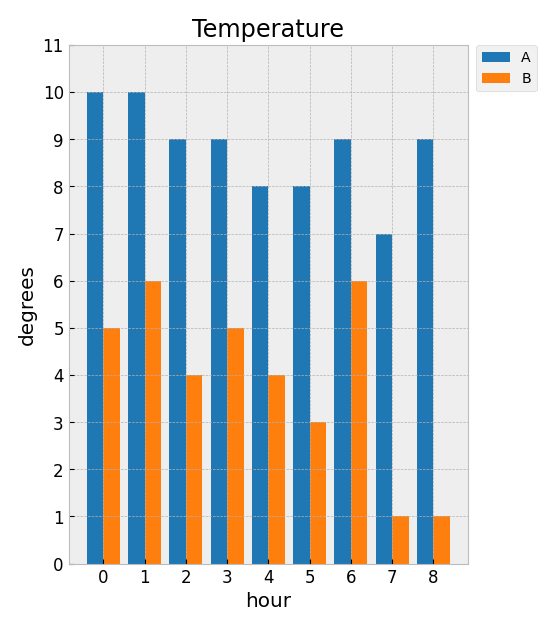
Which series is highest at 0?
A
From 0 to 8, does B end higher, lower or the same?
lower
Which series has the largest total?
A
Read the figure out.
Title: Temperature
x-axis: hour, ticks 0 1 2 3 4 5 6 7 8
y-axis: degrees, ticks 0 1 2 3 4 5 6 7 8 9 10 11
Legend: A, B
Values:
A: 10 10 9 9 8 8 9 7 9
B: 5 6 4 5 4 3 6 1 1
